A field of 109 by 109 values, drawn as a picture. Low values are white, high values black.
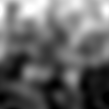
Lone odd cells: none. Odd rows or columns: none. Ninth with the highest average: bottom right. Slope: up to the bottom. Grain: smooth.
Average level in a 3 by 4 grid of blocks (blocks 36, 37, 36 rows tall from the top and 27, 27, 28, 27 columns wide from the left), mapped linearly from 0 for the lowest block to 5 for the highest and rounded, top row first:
1 0 1 0 | 3 3 2 3 | 4 4 4 5
